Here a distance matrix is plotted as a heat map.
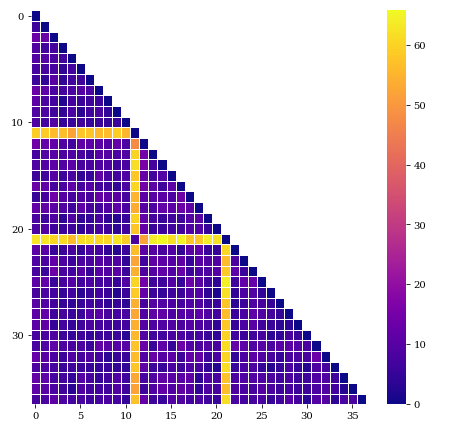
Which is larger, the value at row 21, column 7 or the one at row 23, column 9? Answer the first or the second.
the first
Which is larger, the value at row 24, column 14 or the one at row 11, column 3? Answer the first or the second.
the second
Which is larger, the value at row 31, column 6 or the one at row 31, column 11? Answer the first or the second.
the second
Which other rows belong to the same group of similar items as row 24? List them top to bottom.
0, 1, 2, 3, 4, 5, 6, 7, 8, 9, 10, 12, 13, 14, 15, 16, 17, 18, 19, 20, 22, 23, 25, 26, 27, 28, 29, 30, 31, 32, 33, 34, 35, 36
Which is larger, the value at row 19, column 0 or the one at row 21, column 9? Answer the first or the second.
the second
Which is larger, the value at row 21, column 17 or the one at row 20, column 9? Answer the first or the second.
the first
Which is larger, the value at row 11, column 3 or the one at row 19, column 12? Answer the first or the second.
the first
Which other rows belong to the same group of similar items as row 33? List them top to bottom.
0, 1, 2, 3, 4, 5, 6, 7, 8, 9, 10, 12, 13, 14, 15, 16, 17, 18, 19, 20, 22, 23, 24, 25, 26, 27, 28, 29, 30, 31, 32, 34, 35, 36
